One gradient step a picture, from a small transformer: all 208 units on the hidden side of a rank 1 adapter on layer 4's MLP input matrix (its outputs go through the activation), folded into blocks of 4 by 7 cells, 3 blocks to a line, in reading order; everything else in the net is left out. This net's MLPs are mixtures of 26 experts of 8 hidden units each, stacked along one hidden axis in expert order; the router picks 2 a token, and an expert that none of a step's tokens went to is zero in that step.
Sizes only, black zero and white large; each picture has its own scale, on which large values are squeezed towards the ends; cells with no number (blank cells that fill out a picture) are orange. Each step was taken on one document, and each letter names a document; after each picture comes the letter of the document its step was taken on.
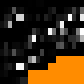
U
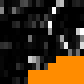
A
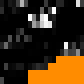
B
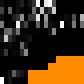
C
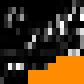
U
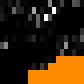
A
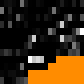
U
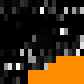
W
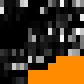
U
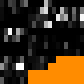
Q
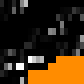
W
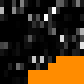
A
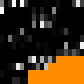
B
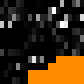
A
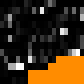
W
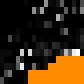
W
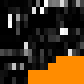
W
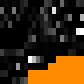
U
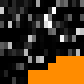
A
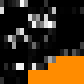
B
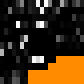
C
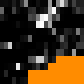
A
